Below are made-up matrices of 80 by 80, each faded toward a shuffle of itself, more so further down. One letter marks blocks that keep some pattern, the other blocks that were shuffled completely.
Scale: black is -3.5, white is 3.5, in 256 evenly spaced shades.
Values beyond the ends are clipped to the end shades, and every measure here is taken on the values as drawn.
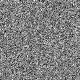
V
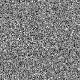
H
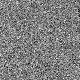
V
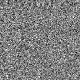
H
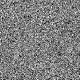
H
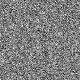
H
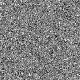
H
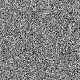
H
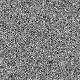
H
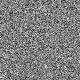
H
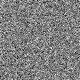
V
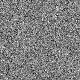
V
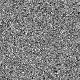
V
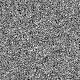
V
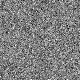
V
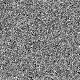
V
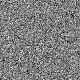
V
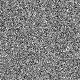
V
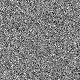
V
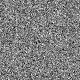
V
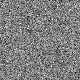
H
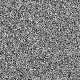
V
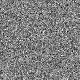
H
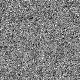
H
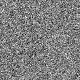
H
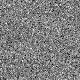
H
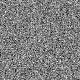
H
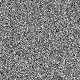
V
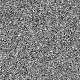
H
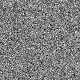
V
